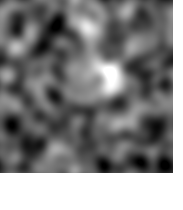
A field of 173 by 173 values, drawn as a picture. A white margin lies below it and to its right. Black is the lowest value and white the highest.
Bumps: two. Average level on the scale: 40%. Grain: smooth. Lone odd cells: none. Mirror symmetry: none. Ninth with the highest average: centre.
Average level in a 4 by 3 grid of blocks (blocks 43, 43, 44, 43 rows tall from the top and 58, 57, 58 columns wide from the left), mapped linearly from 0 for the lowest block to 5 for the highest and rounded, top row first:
142
252
132
110
